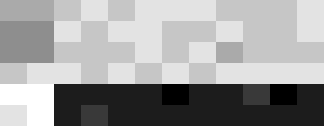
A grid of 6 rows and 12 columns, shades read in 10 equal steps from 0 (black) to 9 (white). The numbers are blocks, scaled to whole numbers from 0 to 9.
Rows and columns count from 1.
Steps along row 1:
same up up down up same same down same same up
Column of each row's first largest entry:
4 3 6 2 1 2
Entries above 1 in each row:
12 12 12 12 3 3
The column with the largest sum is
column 2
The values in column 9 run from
1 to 8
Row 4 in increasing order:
7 7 7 7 8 8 8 8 8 8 8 8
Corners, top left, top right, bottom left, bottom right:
6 8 8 1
